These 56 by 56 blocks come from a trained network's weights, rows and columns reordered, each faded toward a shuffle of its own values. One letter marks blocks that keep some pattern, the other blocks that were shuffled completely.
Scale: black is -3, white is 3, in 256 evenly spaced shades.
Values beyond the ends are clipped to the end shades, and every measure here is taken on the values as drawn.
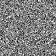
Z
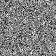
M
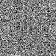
Z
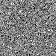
M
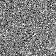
M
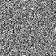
Z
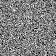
M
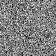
M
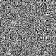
Z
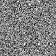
Z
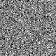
Z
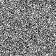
M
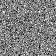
M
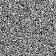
M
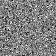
M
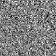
Z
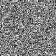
Z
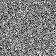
M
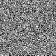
Z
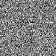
Z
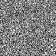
Z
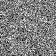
M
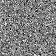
M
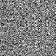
Z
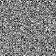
Z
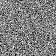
M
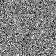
M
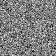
M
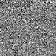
Z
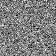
M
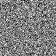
M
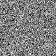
Z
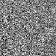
Z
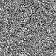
Z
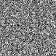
Z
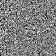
Z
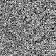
Z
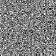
Z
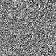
Z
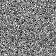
M
